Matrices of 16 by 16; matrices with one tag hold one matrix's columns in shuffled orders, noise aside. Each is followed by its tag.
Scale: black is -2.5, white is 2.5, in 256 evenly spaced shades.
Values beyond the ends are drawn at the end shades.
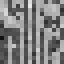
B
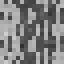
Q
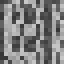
Q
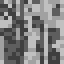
B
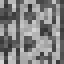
Q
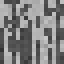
B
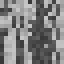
B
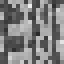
Q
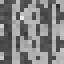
Q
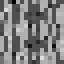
Q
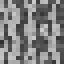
Q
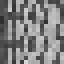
Q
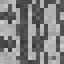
Q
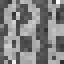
Q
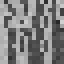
B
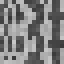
Q
